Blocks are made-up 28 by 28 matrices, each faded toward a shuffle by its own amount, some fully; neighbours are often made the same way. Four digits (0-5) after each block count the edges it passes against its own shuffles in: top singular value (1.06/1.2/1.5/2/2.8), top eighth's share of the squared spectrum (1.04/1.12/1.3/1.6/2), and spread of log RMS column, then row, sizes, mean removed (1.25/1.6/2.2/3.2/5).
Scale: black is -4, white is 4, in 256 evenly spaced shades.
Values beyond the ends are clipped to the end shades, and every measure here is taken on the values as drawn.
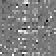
3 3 1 1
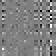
4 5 3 2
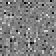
2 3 0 0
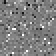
0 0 0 0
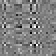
4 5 2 2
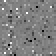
1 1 0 0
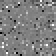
2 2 1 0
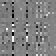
4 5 2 1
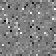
0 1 0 1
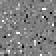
0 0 0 0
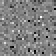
2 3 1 0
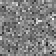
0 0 0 0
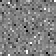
0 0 0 0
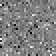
0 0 0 0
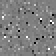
2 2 0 0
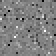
1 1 0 0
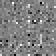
1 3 1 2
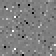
0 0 0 0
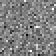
2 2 0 0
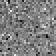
1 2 0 0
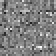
2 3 0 1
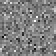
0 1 0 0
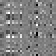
4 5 3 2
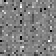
2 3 1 0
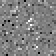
0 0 0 0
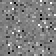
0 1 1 0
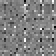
3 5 2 1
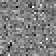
1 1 0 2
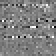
2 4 0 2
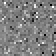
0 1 0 0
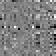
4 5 2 2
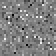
0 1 0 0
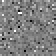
1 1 0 0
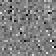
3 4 0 2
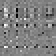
4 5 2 2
